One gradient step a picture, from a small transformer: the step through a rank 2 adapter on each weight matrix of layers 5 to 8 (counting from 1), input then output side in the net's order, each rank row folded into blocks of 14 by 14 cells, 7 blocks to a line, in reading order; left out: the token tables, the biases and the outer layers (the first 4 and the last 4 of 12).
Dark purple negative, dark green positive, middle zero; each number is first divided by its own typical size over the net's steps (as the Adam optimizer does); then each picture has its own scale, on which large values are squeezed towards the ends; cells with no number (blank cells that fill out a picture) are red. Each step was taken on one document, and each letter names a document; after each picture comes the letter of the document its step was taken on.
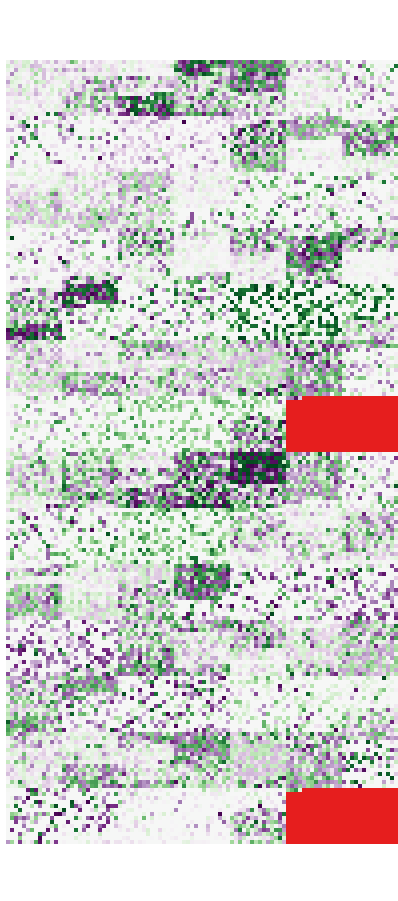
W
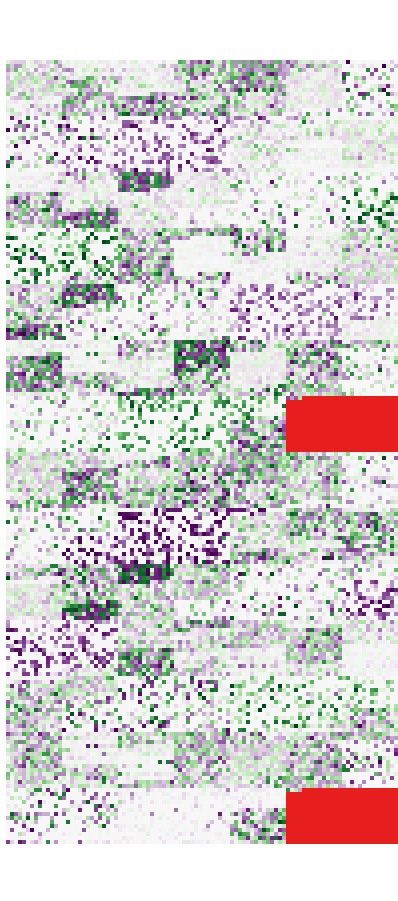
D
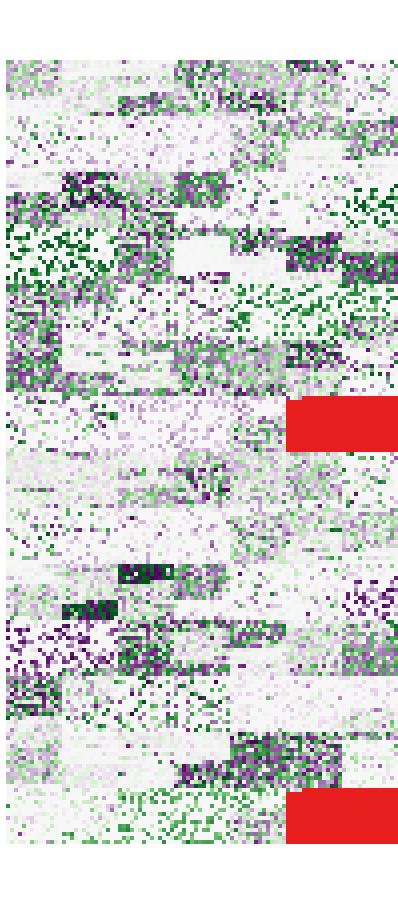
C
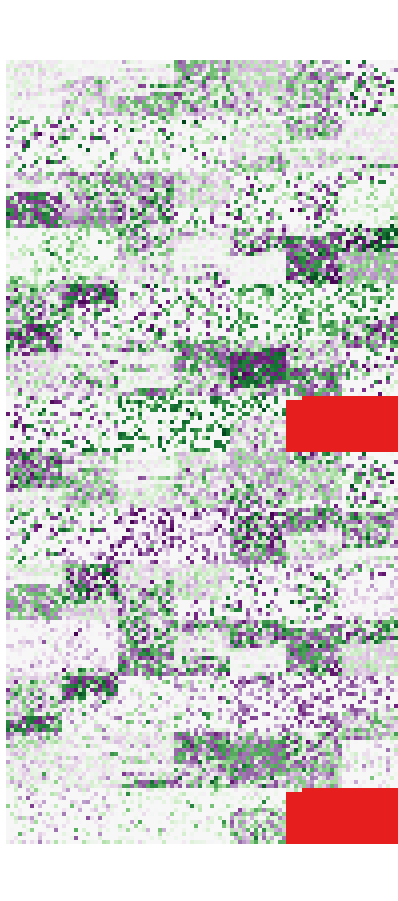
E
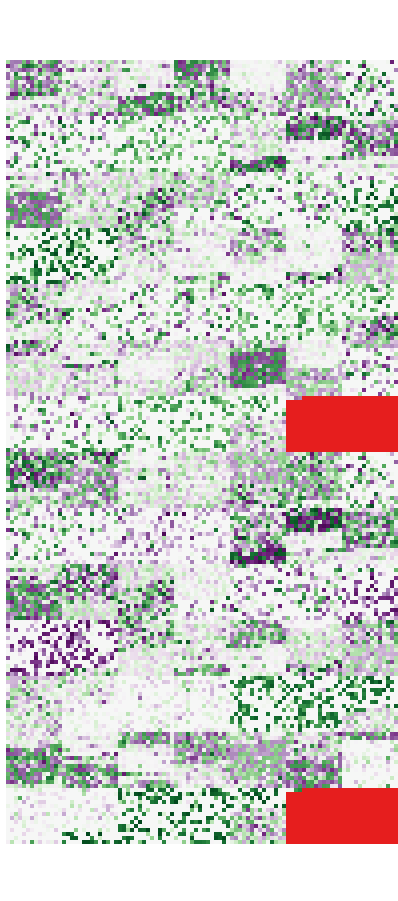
E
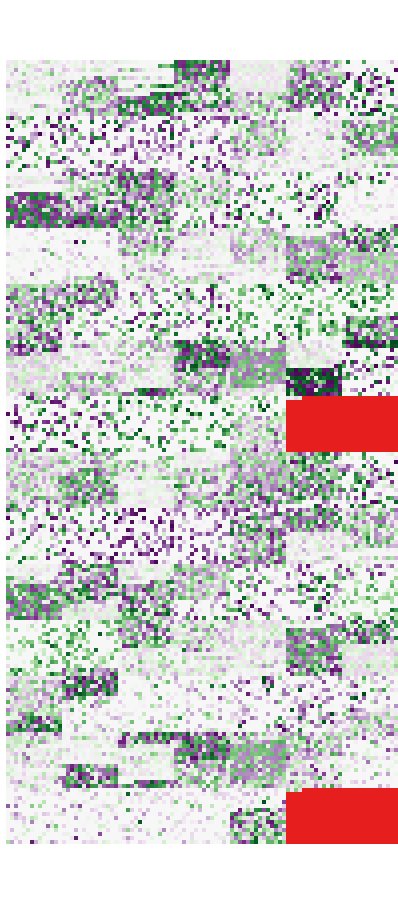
E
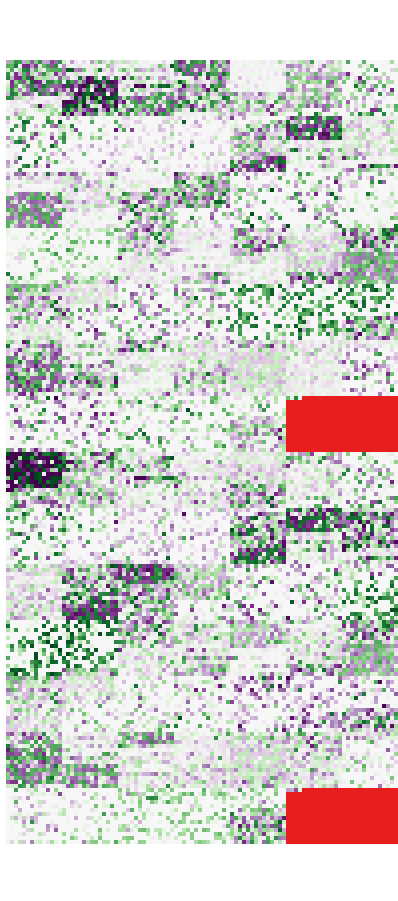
E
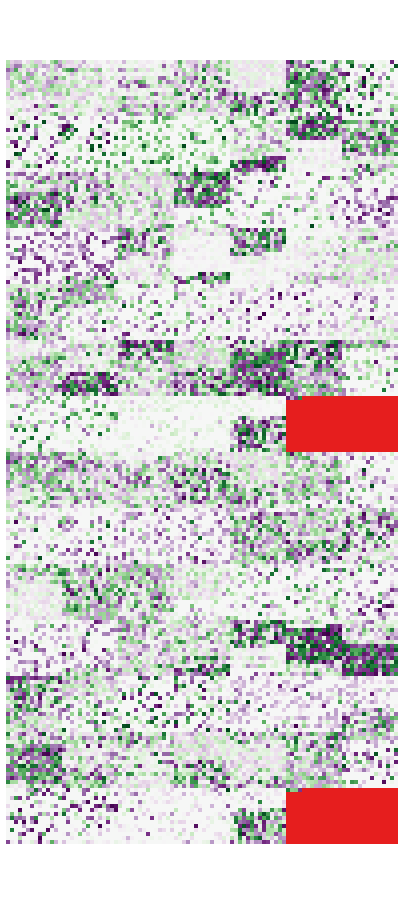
D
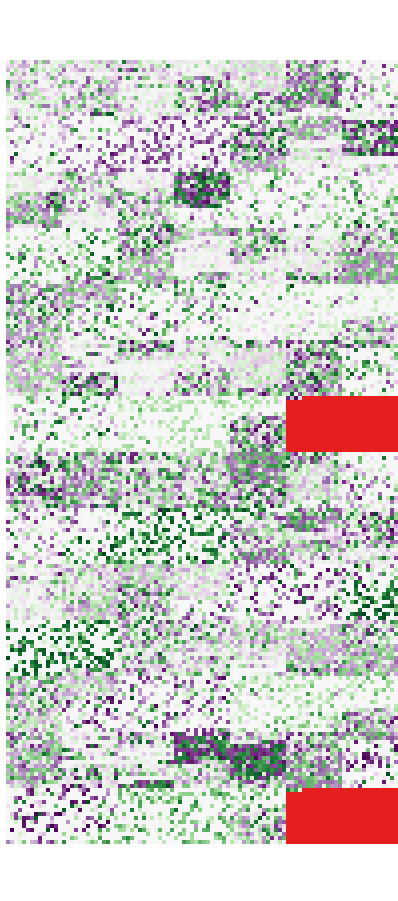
W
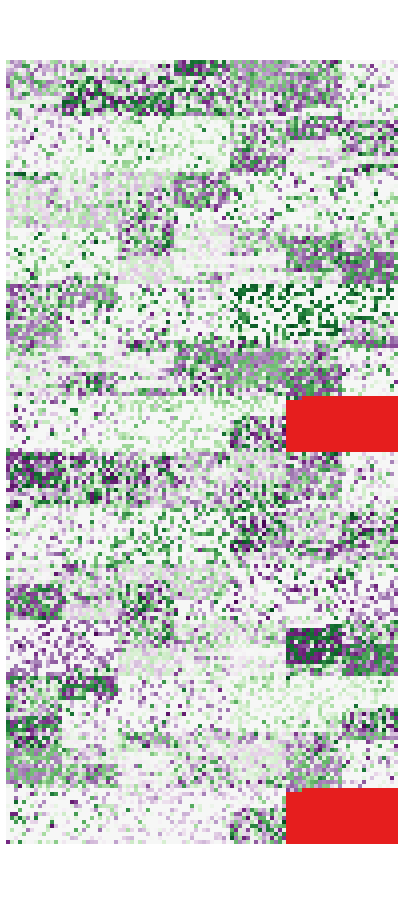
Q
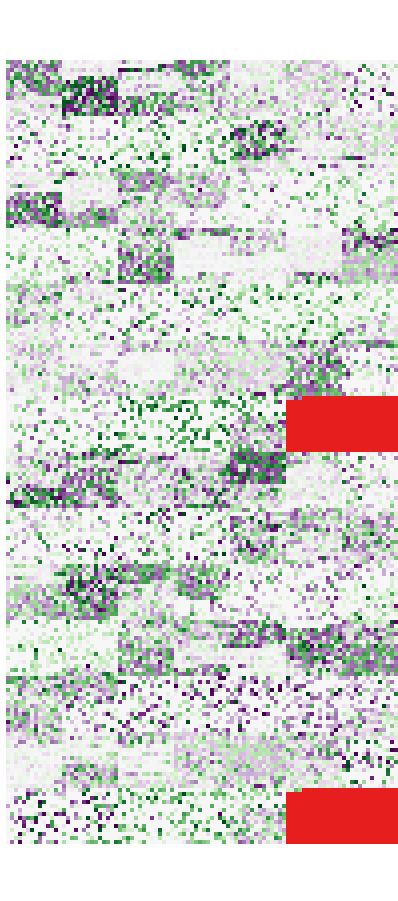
W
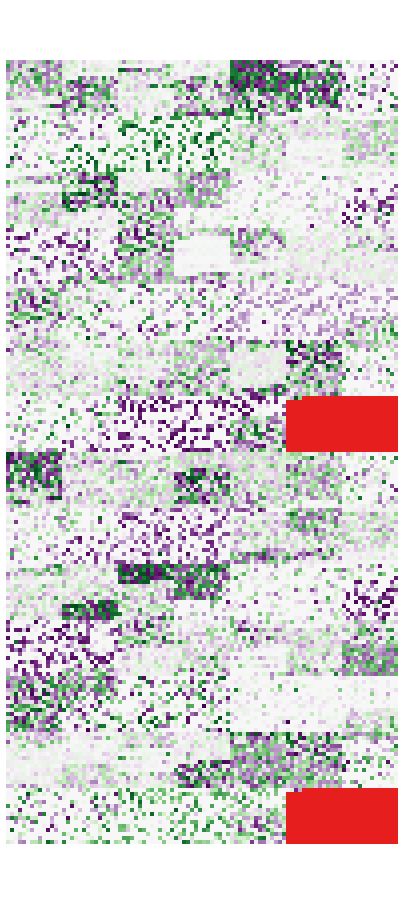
D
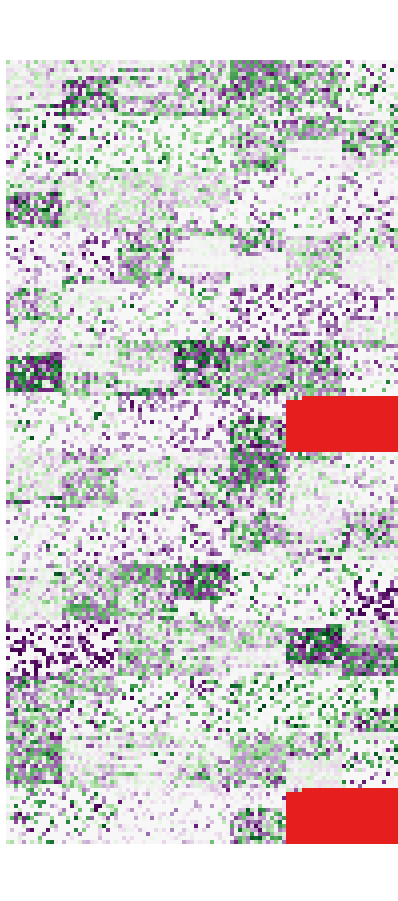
D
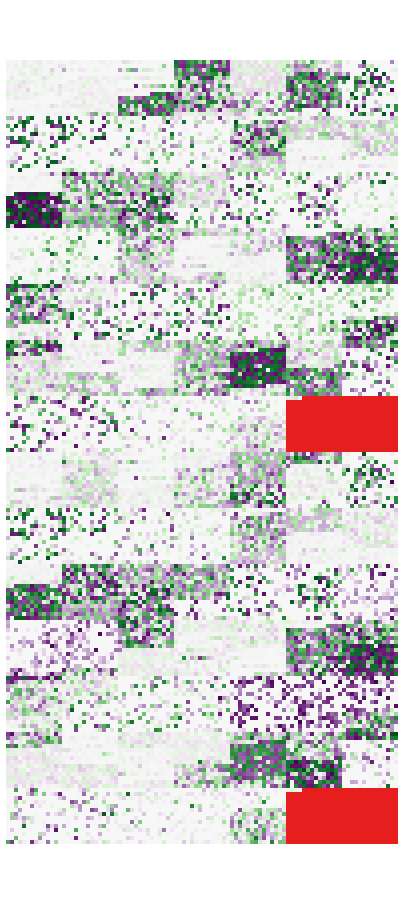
E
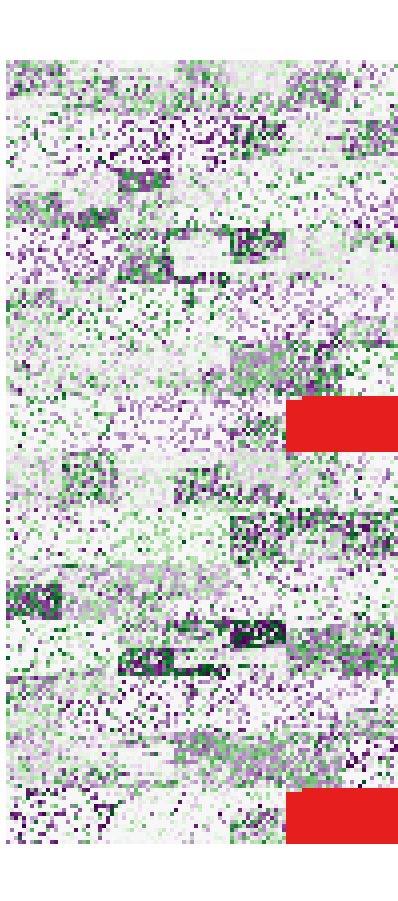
W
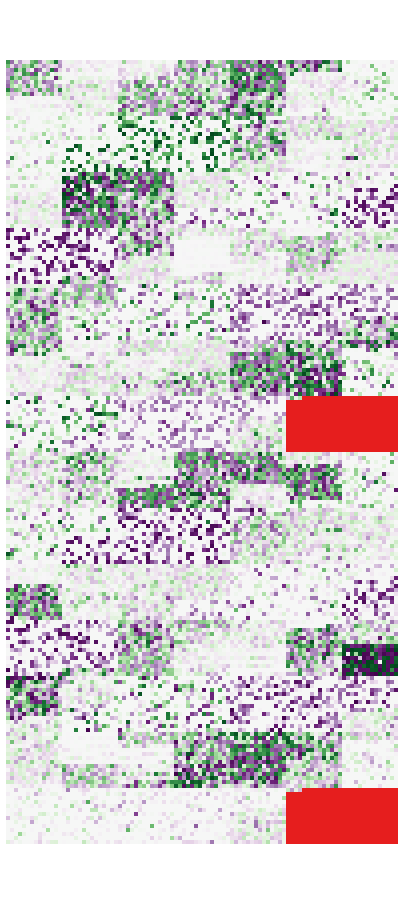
C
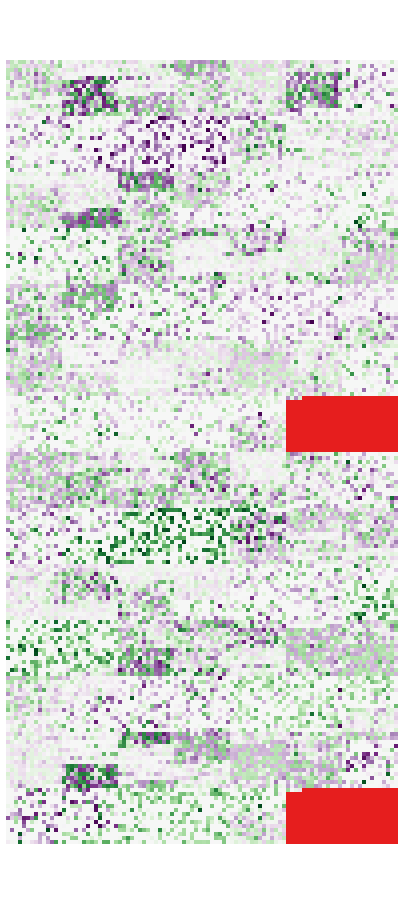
W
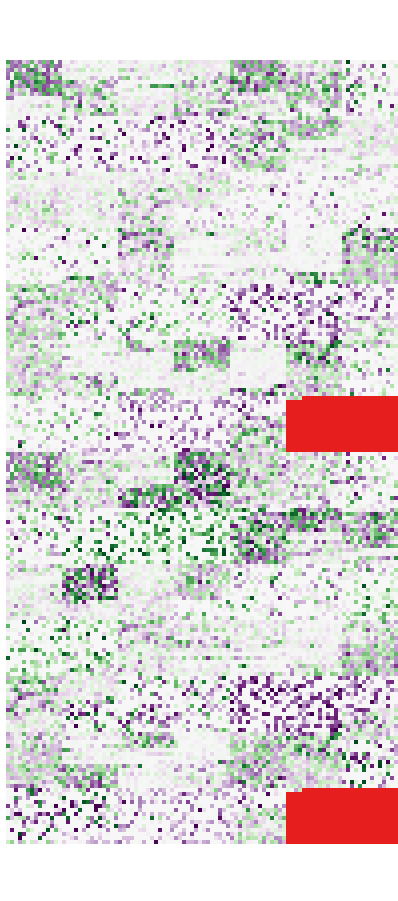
W
